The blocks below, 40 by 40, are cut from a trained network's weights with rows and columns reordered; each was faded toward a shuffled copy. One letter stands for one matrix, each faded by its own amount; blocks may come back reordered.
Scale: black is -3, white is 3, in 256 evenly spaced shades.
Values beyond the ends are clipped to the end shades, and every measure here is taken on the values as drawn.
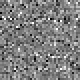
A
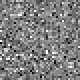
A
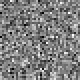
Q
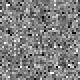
A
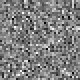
Q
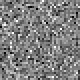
A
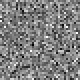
Q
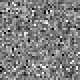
A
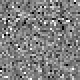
A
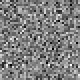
Q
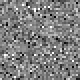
A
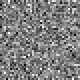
Q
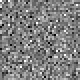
A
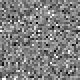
A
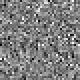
Q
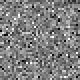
A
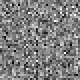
Q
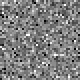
A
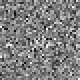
Q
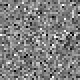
A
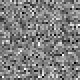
Q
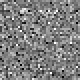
A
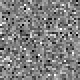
A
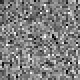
Q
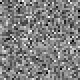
Q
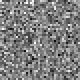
Q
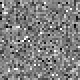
A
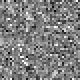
Q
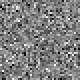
A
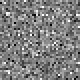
A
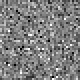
A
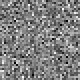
Q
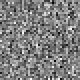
Q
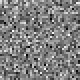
Q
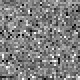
A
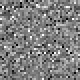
A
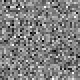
Q
